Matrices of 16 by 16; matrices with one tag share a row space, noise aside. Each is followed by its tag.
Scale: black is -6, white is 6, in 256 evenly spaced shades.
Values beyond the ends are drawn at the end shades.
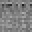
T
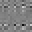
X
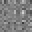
X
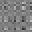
X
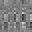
X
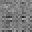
T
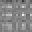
T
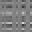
T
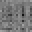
T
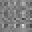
X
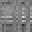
T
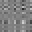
X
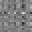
X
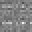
T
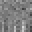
X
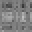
T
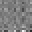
X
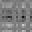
T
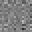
X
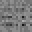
T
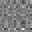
X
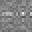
T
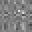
X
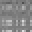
T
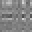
T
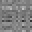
T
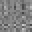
X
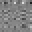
X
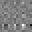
X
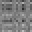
T
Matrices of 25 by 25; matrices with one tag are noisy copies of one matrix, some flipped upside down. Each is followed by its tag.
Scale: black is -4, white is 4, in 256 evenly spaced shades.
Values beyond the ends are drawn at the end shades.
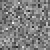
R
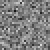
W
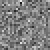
W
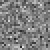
W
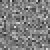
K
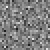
K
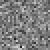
W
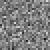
K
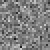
W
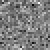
W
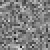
W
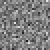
K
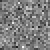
R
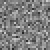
K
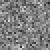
W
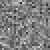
W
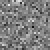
W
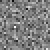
K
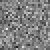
R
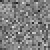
R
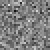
W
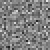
K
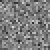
R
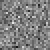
R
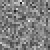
W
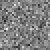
R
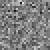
W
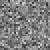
W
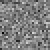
R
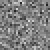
W
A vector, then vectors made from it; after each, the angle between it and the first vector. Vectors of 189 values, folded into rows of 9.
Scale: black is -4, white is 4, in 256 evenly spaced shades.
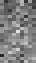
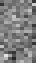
orthogonal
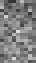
partly aligned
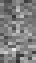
partly aligned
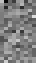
partly aligned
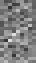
partly aligned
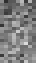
nearly parallel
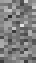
partly opposed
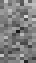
nearly opposite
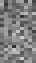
partly aligned
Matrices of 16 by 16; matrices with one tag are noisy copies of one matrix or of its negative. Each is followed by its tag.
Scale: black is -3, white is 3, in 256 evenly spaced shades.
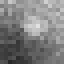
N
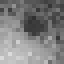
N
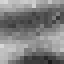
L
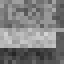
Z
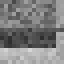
Z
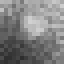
N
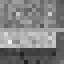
Z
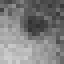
N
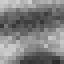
L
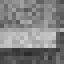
Z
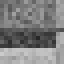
Z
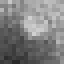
N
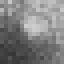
N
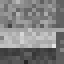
Z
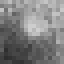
N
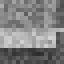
Z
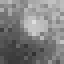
N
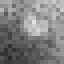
N
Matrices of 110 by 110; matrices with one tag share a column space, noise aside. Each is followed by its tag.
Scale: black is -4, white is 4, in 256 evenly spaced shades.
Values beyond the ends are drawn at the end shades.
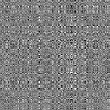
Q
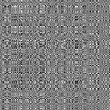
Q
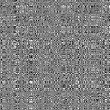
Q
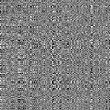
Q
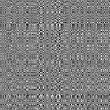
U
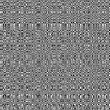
U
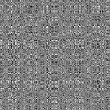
Q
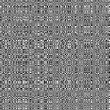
Q
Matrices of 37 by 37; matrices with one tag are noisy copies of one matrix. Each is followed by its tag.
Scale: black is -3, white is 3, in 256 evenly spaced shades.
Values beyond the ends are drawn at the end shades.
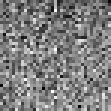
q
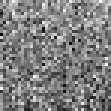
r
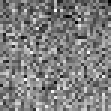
q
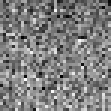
q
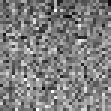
q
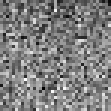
q
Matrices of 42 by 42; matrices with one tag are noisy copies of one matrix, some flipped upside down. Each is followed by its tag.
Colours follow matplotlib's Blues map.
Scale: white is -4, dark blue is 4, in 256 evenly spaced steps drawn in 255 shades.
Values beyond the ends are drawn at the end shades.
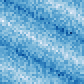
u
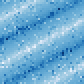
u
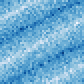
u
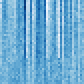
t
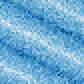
u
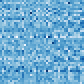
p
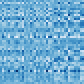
p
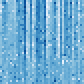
t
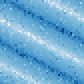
u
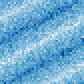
u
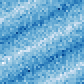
u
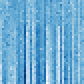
t
